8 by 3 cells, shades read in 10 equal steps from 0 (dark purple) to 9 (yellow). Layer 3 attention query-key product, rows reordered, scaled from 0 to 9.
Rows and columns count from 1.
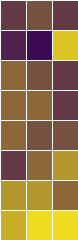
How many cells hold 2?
5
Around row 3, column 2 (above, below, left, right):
0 4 4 2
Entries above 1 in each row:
3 1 3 3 3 3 3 3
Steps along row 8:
up same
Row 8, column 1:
7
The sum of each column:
30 32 36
